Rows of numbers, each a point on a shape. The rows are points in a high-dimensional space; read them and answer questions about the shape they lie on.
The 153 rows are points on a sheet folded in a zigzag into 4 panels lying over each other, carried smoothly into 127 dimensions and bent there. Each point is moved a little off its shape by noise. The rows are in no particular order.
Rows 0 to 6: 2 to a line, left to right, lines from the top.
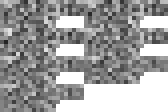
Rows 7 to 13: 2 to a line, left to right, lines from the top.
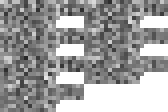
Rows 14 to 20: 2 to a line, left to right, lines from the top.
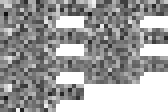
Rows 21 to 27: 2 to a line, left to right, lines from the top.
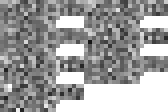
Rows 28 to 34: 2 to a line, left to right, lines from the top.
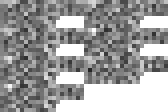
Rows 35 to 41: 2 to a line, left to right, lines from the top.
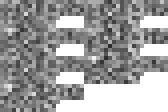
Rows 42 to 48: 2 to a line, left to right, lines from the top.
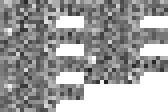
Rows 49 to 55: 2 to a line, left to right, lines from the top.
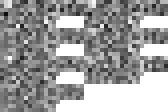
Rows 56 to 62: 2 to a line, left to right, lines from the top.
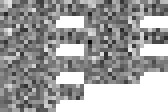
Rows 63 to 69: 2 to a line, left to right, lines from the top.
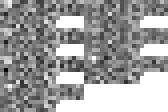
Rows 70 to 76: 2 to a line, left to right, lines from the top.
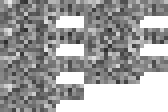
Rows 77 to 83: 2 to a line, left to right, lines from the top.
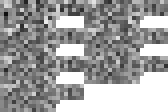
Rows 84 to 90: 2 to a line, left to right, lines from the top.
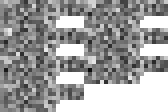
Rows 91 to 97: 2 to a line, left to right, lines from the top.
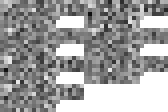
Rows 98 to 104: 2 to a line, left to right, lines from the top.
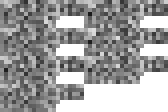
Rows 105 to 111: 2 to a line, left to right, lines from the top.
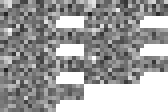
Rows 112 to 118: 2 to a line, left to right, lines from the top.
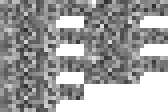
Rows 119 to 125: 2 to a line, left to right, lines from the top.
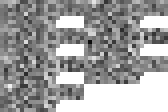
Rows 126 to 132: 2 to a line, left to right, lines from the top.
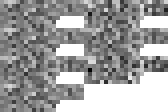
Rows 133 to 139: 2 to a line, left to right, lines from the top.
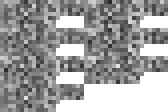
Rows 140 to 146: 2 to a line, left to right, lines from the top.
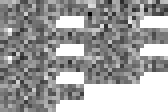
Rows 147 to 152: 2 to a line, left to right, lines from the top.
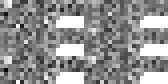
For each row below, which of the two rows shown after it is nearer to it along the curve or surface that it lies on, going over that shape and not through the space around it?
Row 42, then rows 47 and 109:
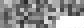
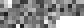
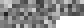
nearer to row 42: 47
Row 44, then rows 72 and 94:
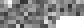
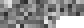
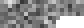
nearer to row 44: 72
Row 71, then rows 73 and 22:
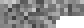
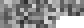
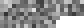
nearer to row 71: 22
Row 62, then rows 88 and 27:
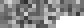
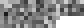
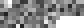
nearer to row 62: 27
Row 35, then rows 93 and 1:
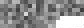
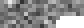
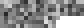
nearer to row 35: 93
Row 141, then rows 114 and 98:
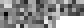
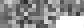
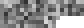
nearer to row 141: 98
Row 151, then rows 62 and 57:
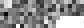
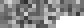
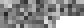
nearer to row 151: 57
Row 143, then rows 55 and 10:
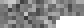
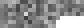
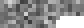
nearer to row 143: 55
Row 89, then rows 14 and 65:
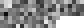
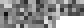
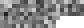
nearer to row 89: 14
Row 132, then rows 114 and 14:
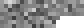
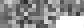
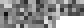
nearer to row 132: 14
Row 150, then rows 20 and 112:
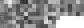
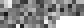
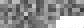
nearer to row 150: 20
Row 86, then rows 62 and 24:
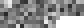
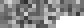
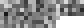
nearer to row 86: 62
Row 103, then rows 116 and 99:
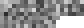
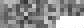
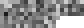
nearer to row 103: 99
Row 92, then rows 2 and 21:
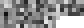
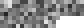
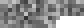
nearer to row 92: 2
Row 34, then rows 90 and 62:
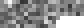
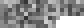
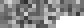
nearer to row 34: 62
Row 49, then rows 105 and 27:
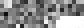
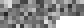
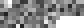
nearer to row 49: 27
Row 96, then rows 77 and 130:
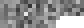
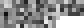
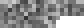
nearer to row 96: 130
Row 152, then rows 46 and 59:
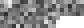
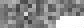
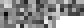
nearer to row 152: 59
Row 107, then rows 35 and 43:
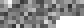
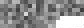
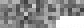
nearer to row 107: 43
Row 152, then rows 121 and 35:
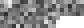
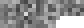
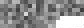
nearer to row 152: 121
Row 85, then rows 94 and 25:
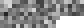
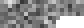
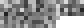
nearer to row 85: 25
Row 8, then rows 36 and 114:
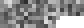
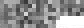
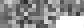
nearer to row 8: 114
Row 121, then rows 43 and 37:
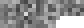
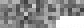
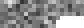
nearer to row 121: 43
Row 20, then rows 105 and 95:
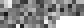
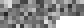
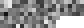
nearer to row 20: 95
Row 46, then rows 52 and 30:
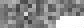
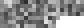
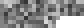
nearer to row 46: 30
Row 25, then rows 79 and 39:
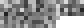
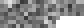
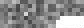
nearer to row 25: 39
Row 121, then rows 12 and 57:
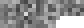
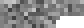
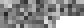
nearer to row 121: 57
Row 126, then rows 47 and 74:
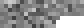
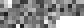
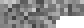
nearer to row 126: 74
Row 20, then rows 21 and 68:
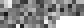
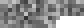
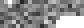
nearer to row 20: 68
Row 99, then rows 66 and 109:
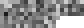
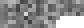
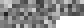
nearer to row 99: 109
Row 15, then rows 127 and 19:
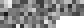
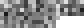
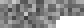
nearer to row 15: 127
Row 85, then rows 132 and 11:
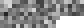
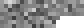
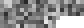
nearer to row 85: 132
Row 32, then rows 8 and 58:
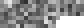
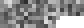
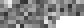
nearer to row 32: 8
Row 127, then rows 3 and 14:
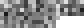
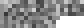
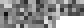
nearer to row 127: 3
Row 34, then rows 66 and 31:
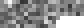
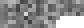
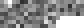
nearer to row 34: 31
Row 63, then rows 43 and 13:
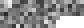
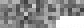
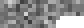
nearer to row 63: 13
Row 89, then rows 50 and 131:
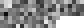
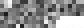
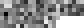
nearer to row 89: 131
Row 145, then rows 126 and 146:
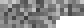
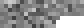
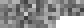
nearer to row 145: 126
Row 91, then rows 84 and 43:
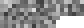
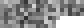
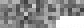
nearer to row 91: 43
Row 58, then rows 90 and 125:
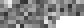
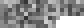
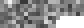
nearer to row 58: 125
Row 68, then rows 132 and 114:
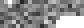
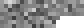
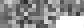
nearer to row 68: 114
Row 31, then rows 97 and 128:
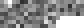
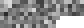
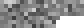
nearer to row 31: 97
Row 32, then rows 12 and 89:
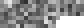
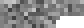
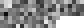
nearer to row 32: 89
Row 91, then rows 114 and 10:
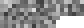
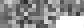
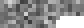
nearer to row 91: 10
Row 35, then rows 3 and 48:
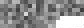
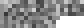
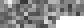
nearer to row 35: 3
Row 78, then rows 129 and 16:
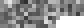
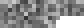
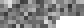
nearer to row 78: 16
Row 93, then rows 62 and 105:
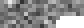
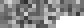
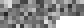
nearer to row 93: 105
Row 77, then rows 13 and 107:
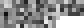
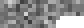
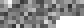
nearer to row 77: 107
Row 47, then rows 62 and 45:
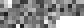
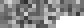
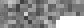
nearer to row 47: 62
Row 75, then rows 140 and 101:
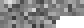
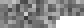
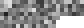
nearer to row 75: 101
